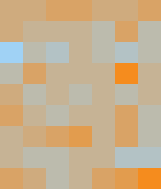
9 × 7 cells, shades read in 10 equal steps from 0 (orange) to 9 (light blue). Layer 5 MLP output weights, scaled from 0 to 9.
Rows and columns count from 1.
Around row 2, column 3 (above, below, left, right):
3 7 5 5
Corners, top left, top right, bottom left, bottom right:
4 3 3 0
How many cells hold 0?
2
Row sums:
25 34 46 29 37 33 28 41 23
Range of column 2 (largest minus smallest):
3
